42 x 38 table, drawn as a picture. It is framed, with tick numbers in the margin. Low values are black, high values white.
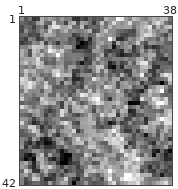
Neither half mirrors the other. Overall the values sit about 50% of the way up the scale. The histogram is bell-shaped. The ninth with the lowest average is the bottom left.
